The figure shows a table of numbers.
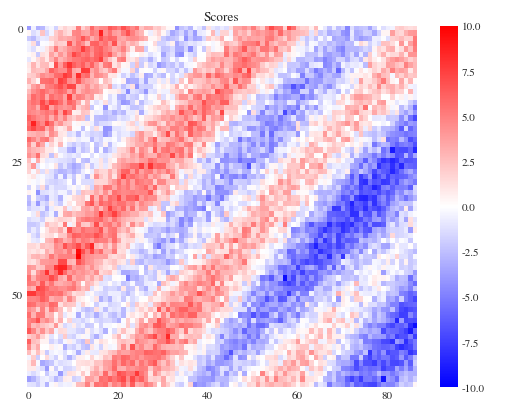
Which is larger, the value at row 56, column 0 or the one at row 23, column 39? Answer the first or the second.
the first
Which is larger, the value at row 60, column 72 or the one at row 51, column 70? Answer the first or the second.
the second
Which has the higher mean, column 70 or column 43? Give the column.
43
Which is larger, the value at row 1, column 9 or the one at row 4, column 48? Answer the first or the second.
the second
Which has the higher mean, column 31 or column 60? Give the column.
31
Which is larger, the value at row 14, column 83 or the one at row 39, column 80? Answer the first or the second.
the first
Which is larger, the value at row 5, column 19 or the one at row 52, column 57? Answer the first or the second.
the first
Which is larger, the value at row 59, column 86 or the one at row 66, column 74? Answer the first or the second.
the first
